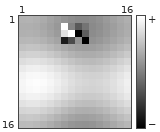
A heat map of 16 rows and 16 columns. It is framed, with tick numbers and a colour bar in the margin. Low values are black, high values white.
Roughest part: top middle. Odd patch: rougher, in the top middle. Ninth with the highest average: middle left. Histogram: skewed, a long tail of low values. Ninth with the lowest average: top middle. Stripes: none.
